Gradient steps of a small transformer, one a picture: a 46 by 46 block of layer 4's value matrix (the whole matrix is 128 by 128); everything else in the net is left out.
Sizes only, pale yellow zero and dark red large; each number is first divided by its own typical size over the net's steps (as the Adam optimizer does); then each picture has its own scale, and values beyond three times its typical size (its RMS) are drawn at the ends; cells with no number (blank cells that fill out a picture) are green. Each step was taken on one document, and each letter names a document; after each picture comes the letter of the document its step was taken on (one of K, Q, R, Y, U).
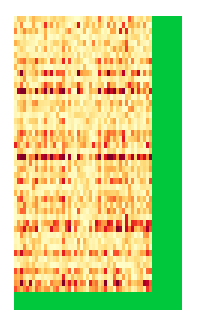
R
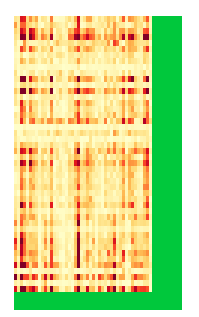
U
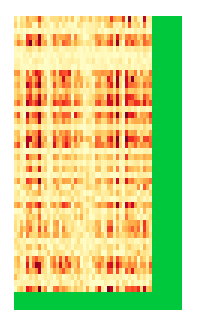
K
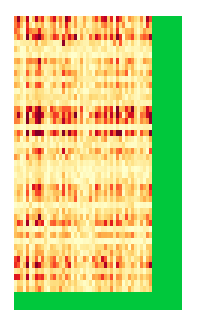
K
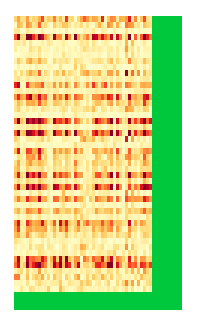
K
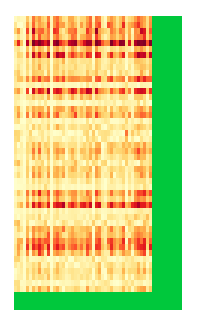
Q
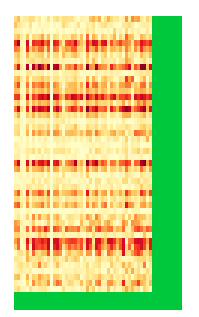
Q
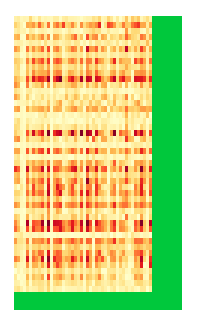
Q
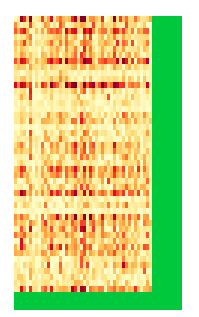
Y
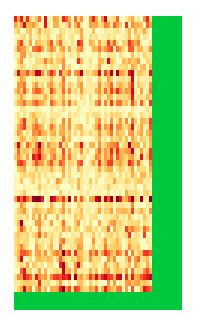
R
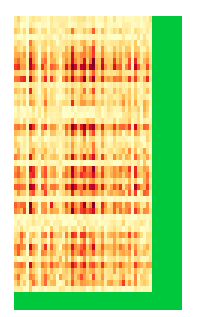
Y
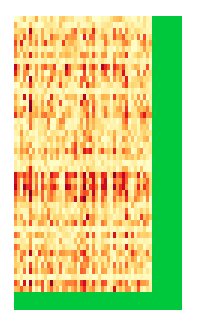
Y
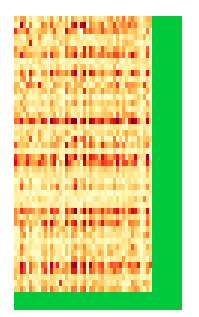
Y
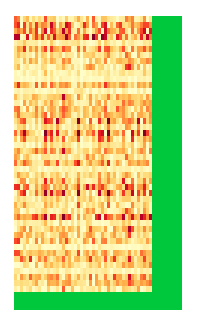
R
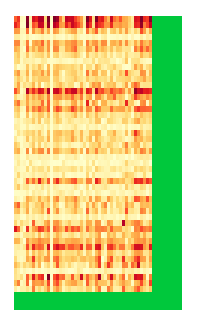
Q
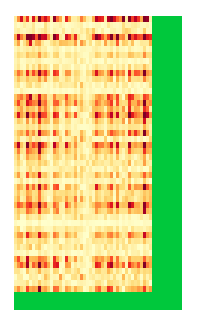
K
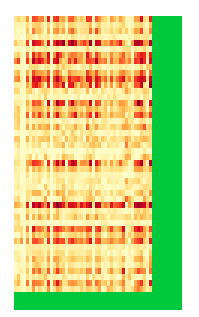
Q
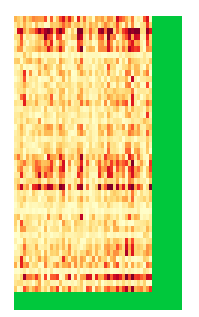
R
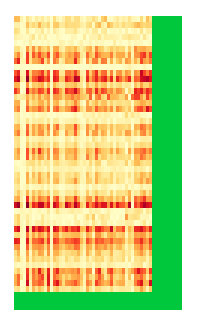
Q
